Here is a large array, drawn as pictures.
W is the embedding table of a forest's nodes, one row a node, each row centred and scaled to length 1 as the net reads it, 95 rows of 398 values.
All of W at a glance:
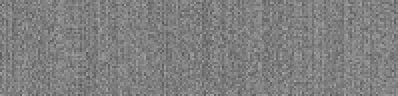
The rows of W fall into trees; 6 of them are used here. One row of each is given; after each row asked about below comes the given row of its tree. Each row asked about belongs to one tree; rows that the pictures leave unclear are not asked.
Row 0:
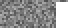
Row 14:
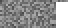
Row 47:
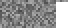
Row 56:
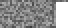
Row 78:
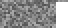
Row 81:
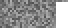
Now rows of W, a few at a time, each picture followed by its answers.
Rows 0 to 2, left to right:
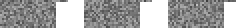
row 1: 47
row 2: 0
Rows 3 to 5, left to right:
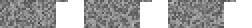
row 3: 0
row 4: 56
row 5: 56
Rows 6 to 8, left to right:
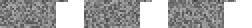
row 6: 0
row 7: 47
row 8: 0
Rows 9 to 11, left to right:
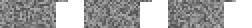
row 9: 78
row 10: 56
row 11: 81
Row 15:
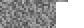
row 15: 78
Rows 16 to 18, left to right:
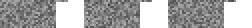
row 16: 47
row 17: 14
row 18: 0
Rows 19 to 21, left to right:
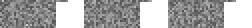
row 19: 0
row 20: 81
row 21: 0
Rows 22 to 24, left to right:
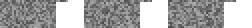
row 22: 0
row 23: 47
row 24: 56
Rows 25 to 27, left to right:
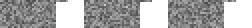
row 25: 0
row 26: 56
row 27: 47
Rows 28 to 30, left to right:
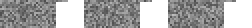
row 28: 47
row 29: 47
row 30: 78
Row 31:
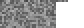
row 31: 56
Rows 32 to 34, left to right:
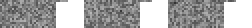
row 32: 81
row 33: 78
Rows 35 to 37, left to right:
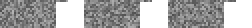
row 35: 0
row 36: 47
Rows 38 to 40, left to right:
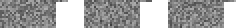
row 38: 47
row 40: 81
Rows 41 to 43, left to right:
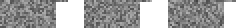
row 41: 56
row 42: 81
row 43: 78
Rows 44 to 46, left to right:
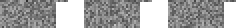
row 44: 14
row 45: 0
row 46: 14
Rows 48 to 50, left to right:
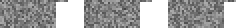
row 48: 78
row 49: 81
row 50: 0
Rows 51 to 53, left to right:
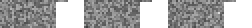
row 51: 78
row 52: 56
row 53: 81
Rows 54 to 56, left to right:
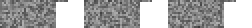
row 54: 56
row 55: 56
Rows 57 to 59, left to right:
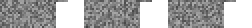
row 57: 81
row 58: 56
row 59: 56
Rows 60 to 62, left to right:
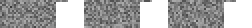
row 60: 81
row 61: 0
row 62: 78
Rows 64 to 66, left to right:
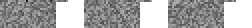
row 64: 14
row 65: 0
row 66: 47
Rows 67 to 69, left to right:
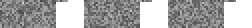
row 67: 47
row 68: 14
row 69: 0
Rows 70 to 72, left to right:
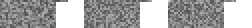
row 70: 56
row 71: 81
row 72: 47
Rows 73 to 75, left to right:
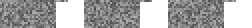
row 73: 47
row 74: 0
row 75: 47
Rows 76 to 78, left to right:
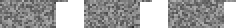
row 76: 56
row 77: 14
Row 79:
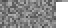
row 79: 81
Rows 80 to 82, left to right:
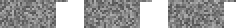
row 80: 0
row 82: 47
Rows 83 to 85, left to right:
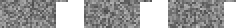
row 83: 14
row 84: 47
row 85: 78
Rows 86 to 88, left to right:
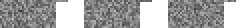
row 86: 78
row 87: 56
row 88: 47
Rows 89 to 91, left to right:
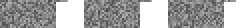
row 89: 81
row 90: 0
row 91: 47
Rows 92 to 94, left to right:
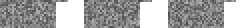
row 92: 0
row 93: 56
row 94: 47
